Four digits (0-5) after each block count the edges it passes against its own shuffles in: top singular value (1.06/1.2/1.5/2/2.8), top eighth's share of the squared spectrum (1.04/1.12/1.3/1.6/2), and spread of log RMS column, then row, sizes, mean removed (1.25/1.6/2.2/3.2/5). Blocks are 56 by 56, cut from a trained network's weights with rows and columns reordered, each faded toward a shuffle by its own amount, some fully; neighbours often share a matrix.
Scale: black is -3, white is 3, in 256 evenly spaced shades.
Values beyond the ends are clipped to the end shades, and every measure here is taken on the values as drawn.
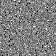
1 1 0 0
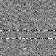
3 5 1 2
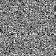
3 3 1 1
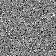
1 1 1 0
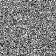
2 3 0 1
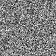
0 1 0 0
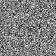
3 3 1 1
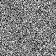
1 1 0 0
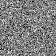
0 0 0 0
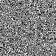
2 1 0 0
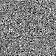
1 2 0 1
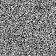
2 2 0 0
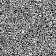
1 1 0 0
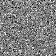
2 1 0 0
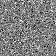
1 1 0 0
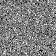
0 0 0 0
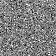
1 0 0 0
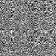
3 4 2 2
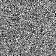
1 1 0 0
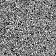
0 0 0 0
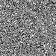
0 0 0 0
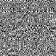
3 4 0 3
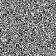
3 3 0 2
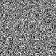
3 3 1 2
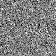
2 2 0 1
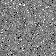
0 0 0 0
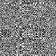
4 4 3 2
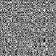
3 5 3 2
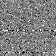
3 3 0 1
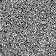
2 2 0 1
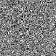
2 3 1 1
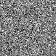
0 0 0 0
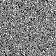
0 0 0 0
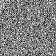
2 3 0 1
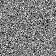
0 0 0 0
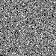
0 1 0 0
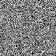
3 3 0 1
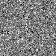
1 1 0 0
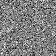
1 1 0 0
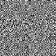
4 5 2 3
